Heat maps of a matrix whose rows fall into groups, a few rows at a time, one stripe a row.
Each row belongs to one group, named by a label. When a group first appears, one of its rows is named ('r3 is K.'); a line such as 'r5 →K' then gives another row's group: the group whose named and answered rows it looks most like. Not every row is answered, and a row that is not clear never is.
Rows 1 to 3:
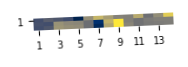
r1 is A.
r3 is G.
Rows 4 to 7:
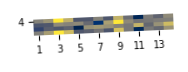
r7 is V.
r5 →G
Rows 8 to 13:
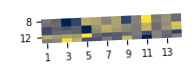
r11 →A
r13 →V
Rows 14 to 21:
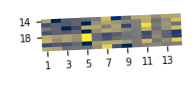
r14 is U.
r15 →A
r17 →A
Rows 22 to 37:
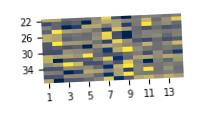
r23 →A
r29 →A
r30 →G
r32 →U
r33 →V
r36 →G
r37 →U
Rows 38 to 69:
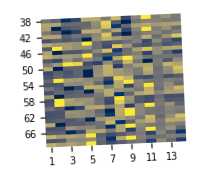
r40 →U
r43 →A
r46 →U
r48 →G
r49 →V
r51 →A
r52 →A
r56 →A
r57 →U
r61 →G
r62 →G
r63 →A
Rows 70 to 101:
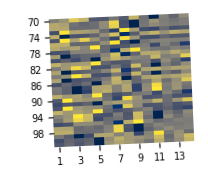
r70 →V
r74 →U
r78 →G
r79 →U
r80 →A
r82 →V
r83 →U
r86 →A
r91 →A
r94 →V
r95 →V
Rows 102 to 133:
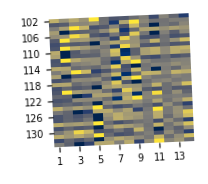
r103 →G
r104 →V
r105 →U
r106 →V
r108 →A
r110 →U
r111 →U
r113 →G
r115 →V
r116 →U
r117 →G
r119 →A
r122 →G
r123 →A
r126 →A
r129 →A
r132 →A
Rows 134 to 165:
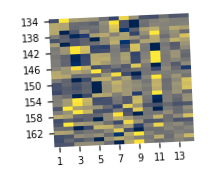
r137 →U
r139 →A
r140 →U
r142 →V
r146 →V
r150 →A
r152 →A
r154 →V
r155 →V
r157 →V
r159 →A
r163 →G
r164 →A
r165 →G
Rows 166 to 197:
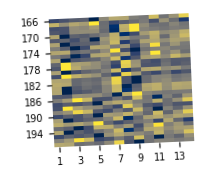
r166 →A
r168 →G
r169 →G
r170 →U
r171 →A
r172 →U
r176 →U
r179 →U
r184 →U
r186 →V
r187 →A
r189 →V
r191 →U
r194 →U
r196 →V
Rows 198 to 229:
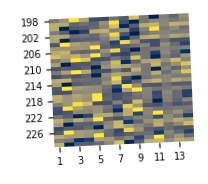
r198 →V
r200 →U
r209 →U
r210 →A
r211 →V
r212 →A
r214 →U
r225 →A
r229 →U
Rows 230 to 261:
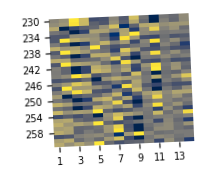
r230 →V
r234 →G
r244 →V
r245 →A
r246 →V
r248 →V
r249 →U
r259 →G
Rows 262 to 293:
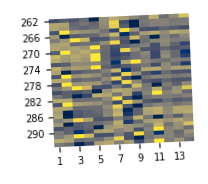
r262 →A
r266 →U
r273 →G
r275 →U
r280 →A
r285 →U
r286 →U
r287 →V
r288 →U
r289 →A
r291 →V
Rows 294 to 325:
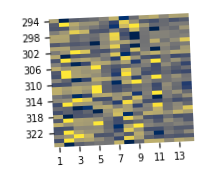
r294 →U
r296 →G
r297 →V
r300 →A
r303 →U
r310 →G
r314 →V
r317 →A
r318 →U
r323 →V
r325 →U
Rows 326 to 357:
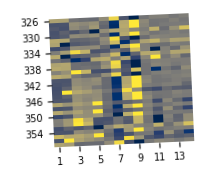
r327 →G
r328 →G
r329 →A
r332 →U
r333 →G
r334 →V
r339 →V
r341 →G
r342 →G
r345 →G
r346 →G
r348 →G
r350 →G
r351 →V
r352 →V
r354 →G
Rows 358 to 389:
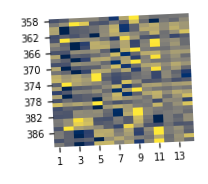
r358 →G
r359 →V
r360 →U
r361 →U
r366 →G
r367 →U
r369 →G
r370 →U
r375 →U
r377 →U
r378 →A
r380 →A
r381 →G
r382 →G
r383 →V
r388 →A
